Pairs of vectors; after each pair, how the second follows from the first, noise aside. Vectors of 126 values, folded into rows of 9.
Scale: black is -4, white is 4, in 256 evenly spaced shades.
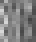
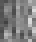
reversed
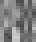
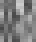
reversed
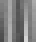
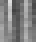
reversed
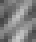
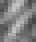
reversed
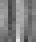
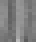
shrunk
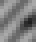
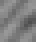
shrunk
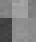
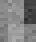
reversed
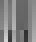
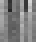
reversed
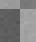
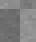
shrunk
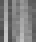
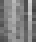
reversed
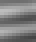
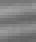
shrunk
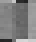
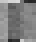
reversed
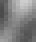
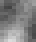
reversed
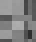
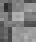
reversed
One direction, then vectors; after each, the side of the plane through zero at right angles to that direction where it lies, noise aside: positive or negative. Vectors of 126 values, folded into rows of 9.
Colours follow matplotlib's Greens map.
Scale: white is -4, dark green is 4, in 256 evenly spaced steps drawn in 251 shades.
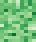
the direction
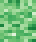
negative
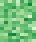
positive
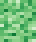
positive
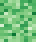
positive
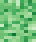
positive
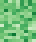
positive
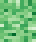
positive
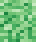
negative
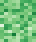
positive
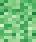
positive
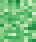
negative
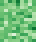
negative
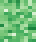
negative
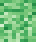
positive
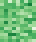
positive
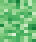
negative
